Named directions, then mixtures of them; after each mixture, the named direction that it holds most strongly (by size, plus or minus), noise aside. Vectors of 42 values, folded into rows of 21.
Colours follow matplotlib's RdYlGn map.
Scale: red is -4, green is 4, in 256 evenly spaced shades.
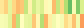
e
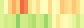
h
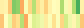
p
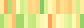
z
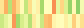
e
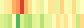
h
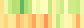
h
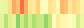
h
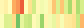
e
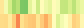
h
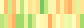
z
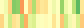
p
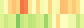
h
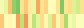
p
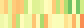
e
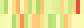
p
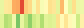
h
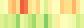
h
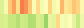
h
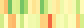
z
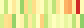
e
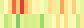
h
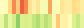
h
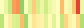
p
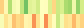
h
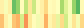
p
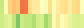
h
